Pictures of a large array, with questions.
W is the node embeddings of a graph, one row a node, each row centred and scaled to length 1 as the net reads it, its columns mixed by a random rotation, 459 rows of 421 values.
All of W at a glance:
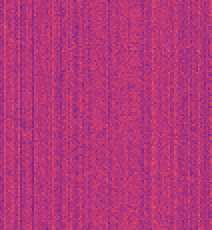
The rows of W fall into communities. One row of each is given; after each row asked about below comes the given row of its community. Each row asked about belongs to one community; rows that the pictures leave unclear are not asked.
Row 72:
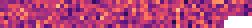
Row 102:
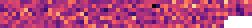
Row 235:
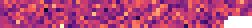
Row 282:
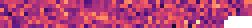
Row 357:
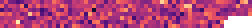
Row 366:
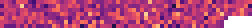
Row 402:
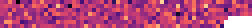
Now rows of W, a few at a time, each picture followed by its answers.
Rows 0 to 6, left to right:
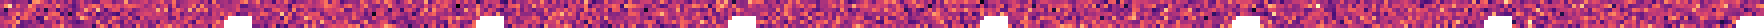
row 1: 235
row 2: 282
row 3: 235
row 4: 235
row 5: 282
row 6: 357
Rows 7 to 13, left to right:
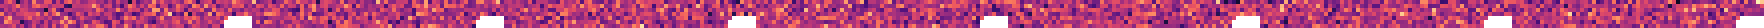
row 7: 402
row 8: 102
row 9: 235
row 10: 102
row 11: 366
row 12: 72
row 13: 282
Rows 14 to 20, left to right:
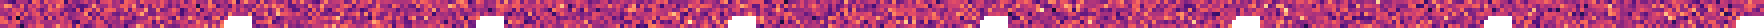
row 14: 72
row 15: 102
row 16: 402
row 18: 235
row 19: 366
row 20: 72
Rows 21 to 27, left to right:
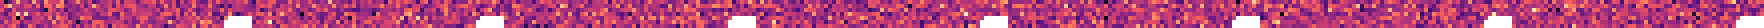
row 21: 72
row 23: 282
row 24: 357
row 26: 366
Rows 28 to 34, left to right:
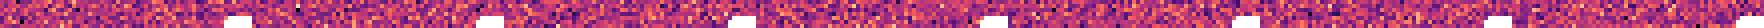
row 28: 402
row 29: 357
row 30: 366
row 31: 357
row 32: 402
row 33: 357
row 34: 235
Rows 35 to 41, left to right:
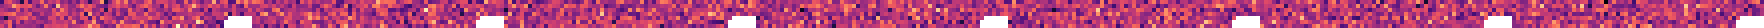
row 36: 282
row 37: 357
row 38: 235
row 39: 282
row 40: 366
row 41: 102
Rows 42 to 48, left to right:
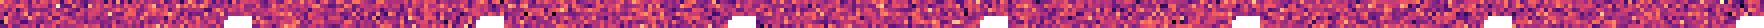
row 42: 402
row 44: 366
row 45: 282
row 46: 357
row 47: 235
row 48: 366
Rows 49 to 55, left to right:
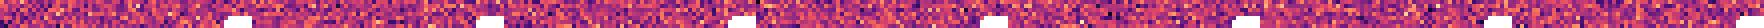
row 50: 102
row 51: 282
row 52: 282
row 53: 366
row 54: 366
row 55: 282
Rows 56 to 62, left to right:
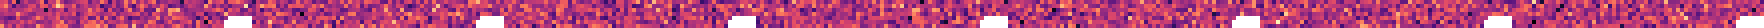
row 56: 235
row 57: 357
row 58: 366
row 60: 235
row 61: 366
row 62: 402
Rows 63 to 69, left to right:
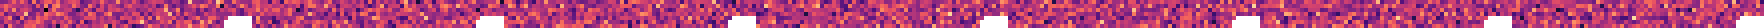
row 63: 402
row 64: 402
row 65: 366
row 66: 357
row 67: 235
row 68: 357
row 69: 235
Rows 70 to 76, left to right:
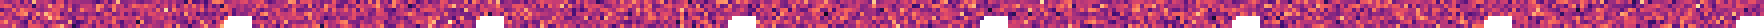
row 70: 72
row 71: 282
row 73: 366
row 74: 235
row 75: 72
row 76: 102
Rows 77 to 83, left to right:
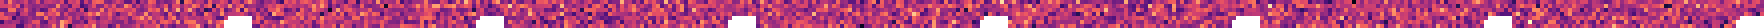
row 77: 402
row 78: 102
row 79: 402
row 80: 282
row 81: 366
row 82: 72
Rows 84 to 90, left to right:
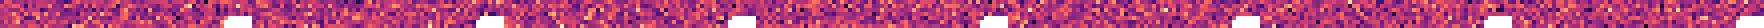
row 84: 357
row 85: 282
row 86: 72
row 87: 235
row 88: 72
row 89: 102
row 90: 72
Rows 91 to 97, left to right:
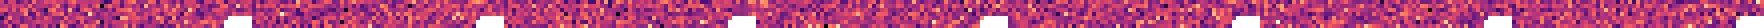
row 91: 402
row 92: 357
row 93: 282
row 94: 282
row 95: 357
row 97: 282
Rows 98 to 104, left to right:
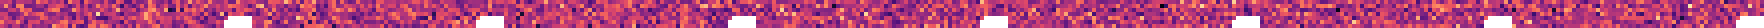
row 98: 366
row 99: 72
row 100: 282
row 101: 102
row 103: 102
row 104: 366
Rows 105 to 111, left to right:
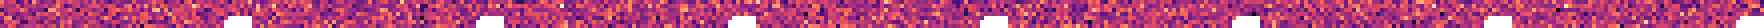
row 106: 366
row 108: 366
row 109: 72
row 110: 72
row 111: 235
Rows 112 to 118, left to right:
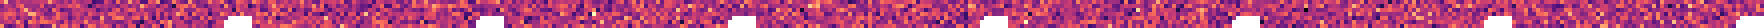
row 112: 366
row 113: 102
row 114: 357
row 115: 235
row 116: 366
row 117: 402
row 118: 366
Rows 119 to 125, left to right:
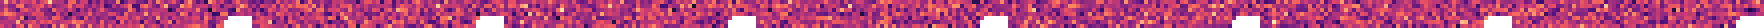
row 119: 366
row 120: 357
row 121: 366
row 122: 102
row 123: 357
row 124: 72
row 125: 102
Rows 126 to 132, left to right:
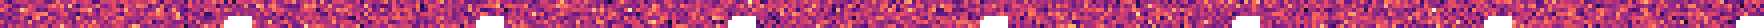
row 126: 235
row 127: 366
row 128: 357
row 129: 402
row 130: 282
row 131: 282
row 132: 366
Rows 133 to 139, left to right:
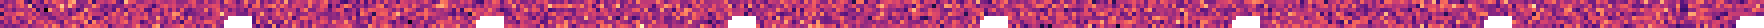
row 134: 402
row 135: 235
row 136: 235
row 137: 282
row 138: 102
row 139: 366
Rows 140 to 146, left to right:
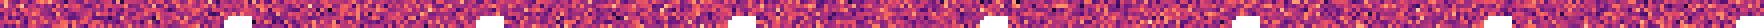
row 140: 366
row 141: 402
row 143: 235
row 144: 357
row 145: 72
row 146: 357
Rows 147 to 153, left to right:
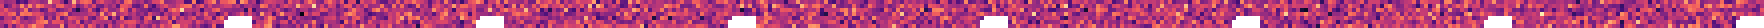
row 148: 357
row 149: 235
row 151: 402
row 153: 102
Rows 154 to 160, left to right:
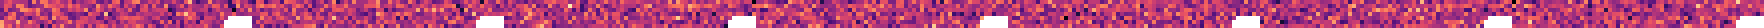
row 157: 72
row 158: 235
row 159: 402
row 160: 357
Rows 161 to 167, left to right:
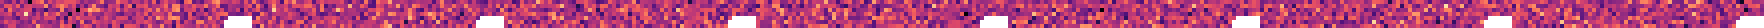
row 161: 402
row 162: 235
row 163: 72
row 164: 366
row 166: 357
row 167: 366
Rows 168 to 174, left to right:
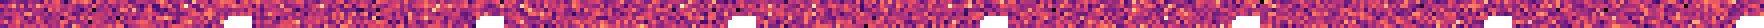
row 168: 357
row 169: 102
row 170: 366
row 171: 282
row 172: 235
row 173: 282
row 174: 357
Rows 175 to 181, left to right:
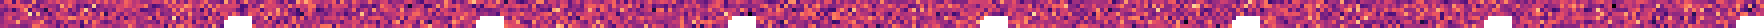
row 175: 102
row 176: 357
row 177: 72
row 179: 357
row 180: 72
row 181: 102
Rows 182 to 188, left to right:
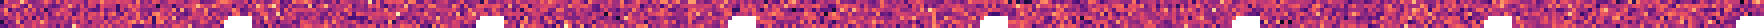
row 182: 357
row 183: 366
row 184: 366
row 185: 72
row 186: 72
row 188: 282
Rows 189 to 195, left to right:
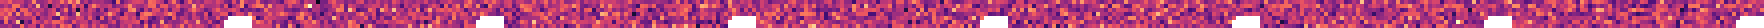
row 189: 402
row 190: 72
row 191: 102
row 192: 72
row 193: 402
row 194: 282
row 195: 366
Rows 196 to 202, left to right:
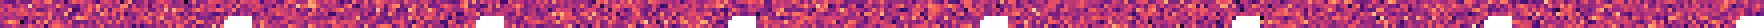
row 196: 72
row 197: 235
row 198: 282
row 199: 102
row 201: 102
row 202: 72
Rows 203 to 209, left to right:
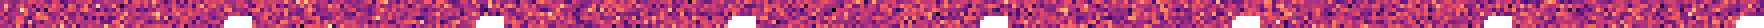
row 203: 235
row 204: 366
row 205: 72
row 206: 402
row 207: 366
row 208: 366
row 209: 72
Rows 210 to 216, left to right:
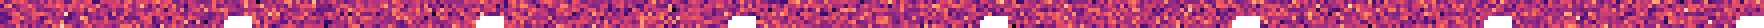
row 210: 235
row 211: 72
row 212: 366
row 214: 282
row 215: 72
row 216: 282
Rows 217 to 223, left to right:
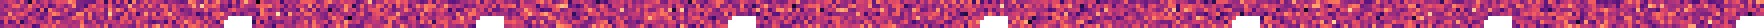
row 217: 402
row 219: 72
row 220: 235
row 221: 72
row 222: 402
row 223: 282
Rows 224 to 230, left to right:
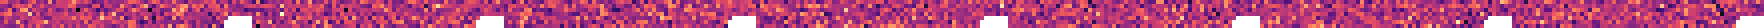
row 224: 102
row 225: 357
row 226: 357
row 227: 235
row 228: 402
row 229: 282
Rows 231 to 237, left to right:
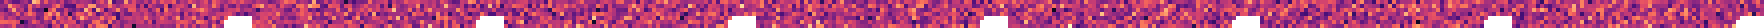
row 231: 72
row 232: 72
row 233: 357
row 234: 235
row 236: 402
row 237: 235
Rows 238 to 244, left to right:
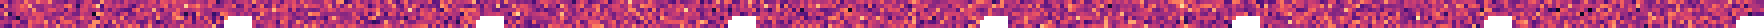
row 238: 102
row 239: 235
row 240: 282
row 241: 357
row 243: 102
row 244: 72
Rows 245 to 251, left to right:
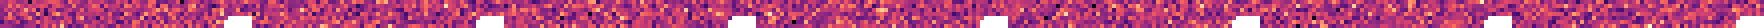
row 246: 102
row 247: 235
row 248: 235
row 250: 402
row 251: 235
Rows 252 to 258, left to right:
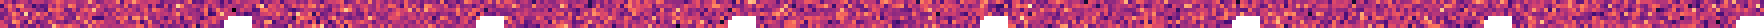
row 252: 366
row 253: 72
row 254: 282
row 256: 366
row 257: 357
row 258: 235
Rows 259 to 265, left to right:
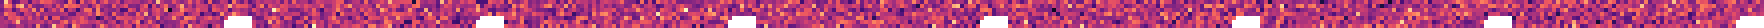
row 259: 366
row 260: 235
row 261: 357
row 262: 282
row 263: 357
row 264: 357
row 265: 402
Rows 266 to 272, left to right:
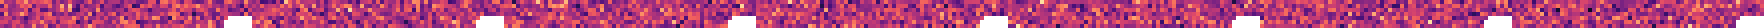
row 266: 102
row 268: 72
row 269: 72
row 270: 72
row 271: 366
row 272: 102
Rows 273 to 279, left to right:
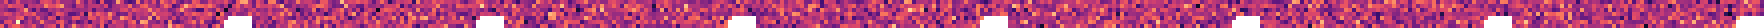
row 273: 357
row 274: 102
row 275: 72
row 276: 402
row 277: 366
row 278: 72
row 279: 72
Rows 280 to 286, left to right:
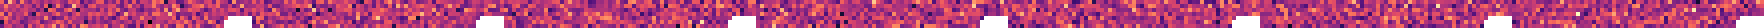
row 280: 402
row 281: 402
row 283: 357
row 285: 366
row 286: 282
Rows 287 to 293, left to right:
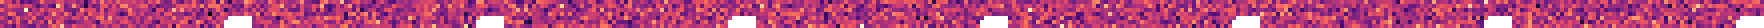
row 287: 282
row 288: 102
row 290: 366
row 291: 235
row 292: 102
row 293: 357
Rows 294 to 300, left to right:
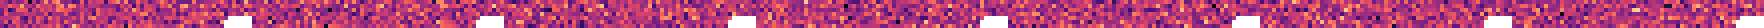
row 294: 357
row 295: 402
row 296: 72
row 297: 102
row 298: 282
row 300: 357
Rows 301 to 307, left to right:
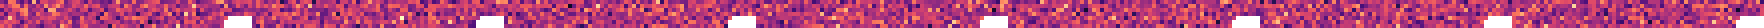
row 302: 282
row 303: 402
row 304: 282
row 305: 72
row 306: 72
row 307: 357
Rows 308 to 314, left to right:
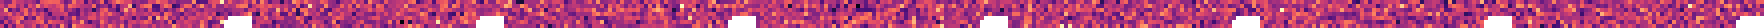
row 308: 357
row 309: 402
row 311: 102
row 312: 235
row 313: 235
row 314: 366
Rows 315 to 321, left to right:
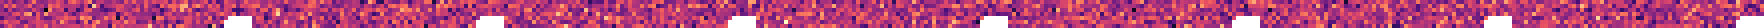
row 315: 102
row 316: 402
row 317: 282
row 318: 282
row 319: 102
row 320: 282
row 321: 102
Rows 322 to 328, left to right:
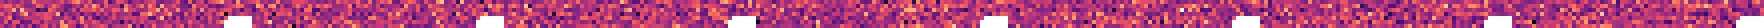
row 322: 402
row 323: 366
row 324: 357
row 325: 402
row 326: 282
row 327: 102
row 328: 102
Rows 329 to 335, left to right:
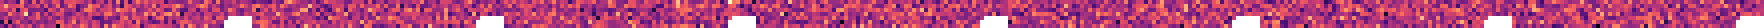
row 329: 402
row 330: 72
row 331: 102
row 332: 402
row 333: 402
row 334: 72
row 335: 366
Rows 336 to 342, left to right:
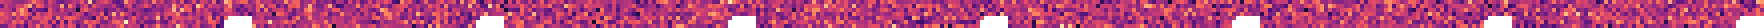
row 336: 102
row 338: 357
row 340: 235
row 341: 235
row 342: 282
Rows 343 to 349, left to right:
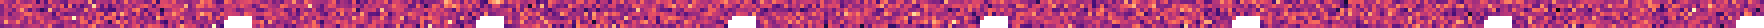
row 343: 102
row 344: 282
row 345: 357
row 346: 282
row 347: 282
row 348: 282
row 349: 235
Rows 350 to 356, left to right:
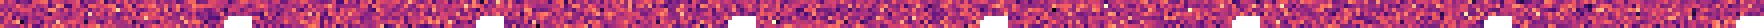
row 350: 402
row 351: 282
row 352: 282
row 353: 357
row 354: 235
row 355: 366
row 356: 72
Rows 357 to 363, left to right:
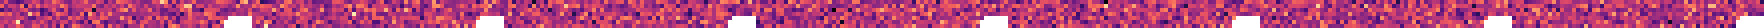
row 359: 357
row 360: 402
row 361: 72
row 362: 402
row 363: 102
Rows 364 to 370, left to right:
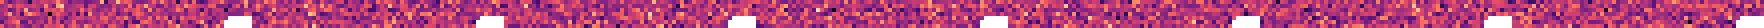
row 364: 357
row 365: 235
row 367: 102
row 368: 72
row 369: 402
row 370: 357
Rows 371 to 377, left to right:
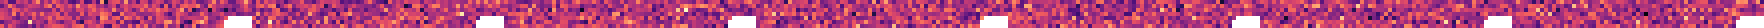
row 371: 282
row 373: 102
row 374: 72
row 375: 366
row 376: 235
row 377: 102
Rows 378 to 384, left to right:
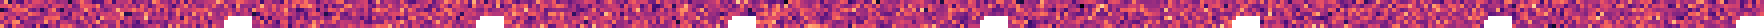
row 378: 72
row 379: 235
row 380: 72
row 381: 72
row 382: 72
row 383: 402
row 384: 366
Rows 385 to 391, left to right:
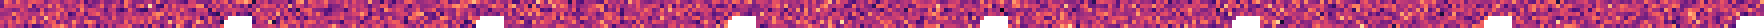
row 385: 282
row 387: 72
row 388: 102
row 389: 282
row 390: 72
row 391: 235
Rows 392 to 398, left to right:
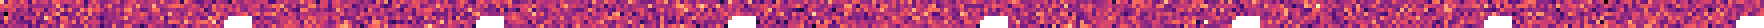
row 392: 402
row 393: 102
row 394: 102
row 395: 402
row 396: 282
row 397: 366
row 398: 357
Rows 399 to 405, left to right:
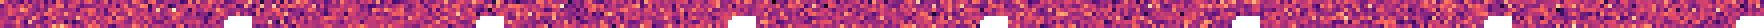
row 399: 235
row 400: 357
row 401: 72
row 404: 102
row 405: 235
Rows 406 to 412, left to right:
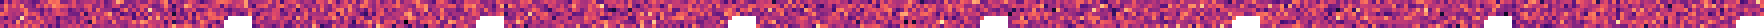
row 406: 357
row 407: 282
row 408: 366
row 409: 402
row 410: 102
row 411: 72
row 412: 282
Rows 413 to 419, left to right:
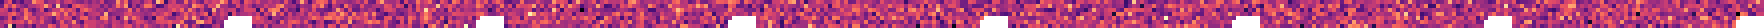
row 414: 102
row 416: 72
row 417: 102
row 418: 366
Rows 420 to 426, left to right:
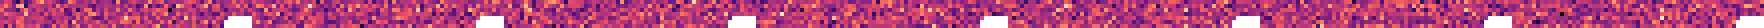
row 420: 366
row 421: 72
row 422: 366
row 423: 72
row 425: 235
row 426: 357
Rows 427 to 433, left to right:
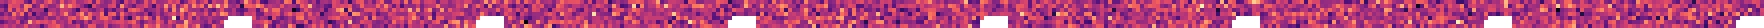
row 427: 102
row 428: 72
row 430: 102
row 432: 282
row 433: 235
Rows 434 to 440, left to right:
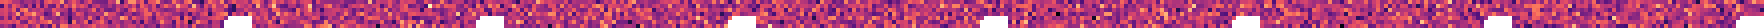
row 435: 366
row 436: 72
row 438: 357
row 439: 366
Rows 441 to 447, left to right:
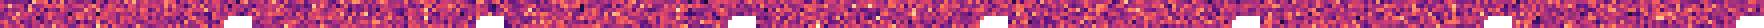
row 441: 72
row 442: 102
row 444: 235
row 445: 402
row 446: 402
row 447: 72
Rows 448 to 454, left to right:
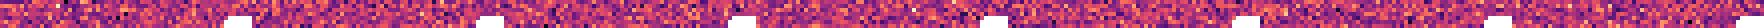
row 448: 72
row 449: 402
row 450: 366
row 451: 235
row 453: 402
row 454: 366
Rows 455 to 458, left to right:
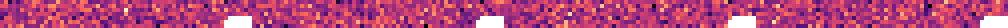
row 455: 235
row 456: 282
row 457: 235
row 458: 366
